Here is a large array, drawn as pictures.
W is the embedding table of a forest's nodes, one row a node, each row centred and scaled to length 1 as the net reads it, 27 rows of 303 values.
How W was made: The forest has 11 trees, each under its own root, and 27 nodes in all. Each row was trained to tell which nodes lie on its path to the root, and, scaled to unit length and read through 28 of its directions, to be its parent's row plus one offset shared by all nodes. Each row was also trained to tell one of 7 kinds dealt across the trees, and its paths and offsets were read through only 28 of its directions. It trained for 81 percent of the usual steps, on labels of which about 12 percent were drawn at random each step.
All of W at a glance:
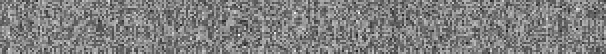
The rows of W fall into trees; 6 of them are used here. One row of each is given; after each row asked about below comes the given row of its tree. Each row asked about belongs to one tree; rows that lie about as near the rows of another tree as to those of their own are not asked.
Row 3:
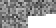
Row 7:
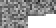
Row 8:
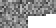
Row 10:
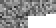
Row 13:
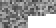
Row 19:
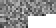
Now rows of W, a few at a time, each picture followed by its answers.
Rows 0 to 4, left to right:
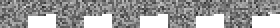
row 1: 10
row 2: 13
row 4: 13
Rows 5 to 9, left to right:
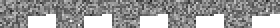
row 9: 19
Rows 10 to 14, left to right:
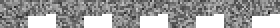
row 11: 10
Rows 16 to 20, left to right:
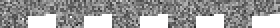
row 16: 13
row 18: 19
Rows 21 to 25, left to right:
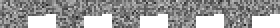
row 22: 10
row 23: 13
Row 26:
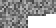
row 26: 8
